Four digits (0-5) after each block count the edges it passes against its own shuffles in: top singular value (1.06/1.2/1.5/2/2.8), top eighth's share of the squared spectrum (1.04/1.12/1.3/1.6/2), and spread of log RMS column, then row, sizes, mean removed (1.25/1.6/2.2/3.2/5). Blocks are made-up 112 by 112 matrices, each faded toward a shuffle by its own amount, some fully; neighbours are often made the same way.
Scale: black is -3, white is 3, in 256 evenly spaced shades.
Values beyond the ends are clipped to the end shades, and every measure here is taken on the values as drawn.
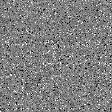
1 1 2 2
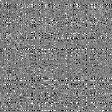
4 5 3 4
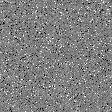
0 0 0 0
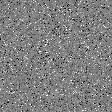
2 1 0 0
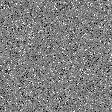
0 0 0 0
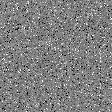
1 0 1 0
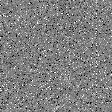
1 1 1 0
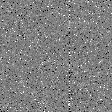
3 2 1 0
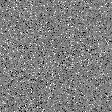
2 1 1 0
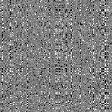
5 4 3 2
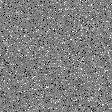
0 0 0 0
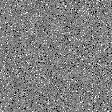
3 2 1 0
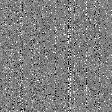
2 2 3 0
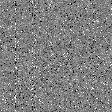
2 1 2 0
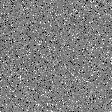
0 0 0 0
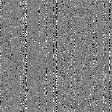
3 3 4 0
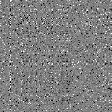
4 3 2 2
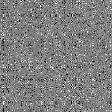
4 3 2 2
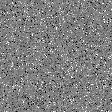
2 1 0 1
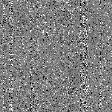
3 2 3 0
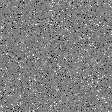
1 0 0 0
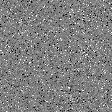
1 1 0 0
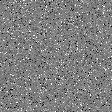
0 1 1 0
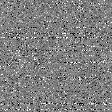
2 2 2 3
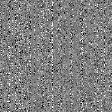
2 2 4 0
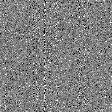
2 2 3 0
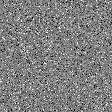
0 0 0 0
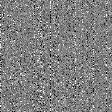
2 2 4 0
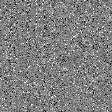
1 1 2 0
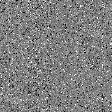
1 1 2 0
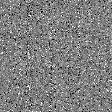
0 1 2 0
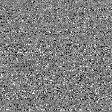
1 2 0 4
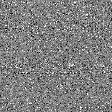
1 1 0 3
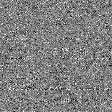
1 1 0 2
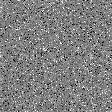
3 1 0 0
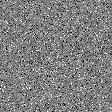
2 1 0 0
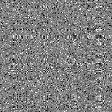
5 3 2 2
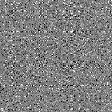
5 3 2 2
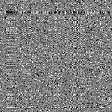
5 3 2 2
